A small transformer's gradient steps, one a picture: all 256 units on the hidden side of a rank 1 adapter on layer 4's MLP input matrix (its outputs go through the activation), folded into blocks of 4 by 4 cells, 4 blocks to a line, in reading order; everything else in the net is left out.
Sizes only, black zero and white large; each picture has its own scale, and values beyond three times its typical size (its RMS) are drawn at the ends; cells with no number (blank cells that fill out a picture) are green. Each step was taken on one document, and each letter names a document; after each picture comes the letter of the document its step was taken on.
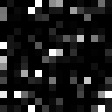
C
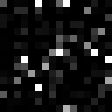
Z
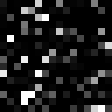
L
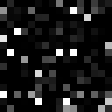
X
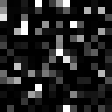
Z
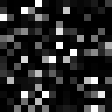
L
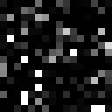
L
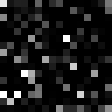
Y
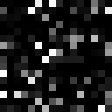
C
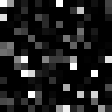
Y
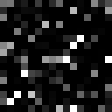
Y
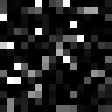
Z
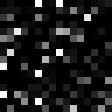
X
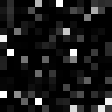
X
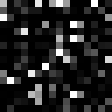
Z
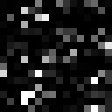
L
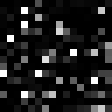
L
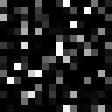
Z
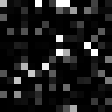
Z
